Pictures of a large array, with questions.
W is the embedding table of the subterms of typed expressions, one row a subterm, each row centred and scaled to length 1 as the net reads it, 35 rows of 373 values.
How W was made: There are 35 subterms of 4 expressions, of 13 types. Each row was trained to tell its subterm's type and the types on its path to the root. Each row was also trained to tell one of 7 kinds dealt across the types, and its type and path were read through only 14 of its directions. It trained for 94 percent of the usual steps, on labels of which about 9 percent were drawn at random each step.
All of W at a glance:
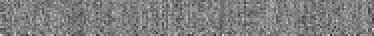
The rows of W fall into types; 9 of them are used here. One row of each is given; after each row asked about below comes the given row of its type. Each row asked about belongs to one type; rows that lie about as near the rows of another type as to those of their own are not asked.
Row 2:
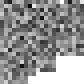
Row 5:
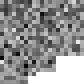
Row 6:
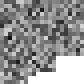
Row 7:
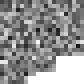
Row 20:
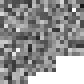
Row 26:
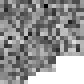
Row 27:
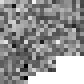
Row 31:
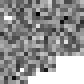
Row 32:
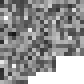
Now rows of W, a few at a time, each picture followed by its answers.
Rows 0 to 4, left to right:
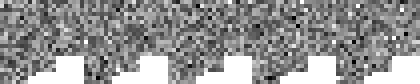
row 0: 27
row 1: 26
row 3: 32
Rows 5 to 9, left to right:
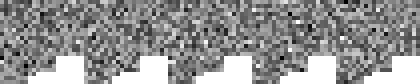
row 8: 26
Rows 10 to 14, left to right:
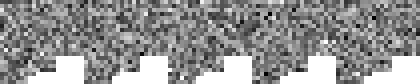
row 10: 7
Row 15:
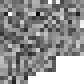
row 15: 32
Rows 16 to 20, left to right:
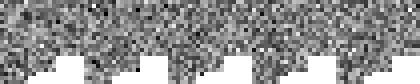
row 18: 20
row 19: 20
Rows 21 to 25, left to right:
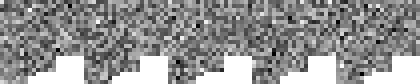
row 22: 32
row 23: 27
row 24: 7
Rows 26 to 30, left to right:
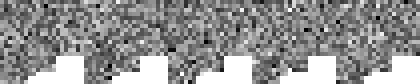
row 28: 26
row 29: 7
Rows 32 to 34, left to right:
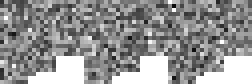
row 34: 20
